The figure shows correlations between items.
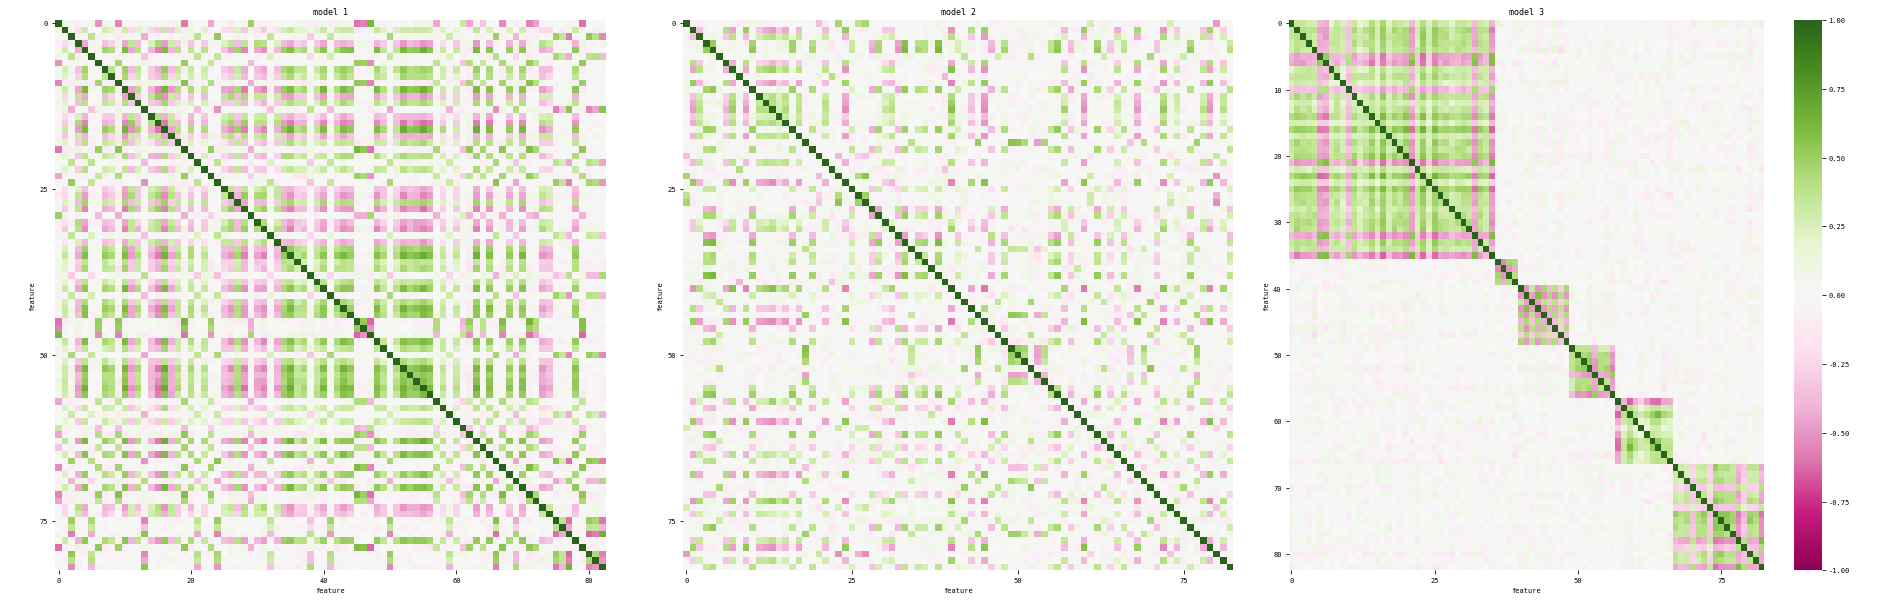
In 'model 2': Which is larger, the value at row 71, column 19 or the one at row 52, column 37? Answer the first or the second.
the second
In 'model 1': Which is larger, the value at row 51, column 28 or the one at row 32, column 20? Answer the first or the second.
the second
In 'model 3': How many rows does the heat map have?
83
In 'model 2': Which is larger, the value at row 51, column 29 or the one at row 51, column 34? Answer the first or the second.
the second
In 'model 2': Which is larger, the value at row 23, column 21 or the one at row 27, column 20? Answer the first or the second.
the first
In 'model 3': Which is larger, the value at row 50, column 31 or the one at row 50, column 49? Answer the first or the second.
the second
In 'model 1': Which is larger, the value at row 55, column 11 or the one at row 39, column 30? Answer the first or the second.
the second
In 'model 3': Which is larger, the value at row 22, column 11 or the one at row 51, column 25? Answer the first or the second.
the first
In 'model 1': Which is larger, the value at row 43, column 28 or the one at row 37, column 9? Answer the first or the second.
the second
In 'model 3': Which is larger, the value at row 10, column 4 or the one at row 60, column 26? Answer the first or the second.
the second
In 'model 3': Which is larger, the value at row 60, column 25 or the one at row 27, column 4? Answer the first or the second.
the second
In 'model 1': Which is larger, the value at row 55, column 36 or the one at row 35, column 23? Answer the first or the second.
the first
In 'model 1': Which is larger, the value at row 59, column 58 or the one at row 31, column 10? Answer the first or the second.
the first
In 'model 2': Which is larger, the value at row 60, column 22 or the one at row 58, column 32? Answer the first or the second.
the second
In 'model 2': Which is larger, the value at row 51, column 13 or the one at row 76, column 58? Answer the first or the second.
the first
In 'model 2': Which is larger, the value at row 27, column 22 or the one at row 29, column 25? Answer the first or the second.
the second
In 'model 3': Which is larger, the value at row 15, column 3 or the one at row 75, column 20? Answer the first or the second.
the first
